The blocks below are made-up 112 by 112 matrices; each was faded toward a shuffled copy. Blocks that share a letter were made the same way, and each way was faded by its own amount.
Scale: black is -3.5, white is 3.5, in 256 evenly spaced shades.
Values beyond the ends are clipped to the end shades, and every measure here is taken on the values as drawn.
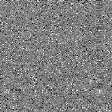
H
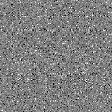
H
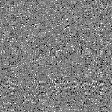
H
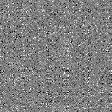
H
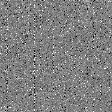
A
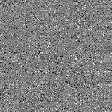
H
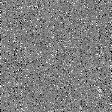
A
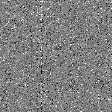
A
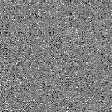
H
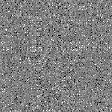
H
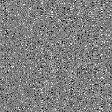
H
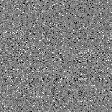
H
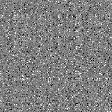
H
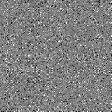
H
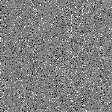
A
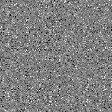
H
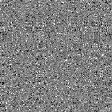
H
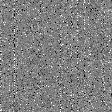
A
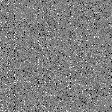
A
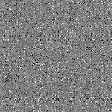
H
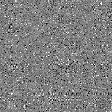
H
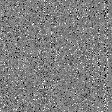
A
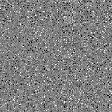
H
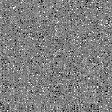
H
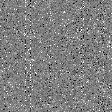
A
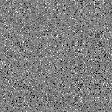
H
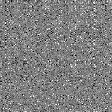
H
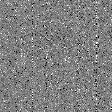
A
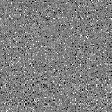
H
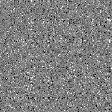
H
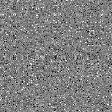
H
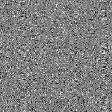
H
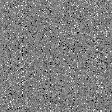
A
